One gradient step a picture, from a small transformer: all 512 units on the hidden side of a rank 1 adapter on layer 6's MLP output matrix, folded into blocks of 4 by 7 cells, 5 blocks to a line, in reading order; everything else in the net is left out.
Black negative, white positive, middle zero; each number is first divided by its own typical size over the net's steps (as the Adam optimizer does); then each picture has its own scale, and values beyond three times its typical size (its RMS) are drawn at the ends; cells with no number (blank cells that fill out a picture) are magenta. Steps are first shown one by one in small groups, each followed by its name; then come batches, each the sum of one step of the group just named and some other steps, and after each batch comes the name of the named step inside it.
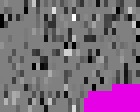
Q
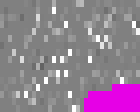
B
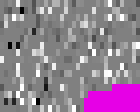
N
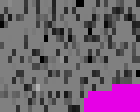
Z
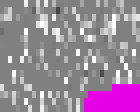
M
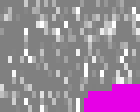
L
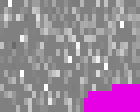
L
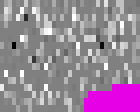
Q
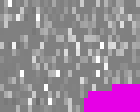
N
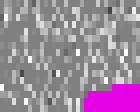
L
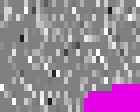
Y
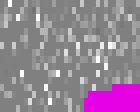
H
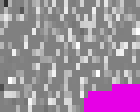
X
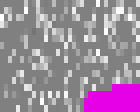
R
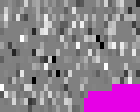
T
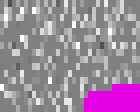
X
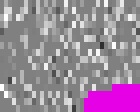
Y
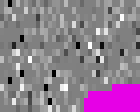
Y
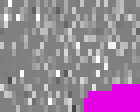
H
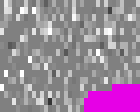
Y
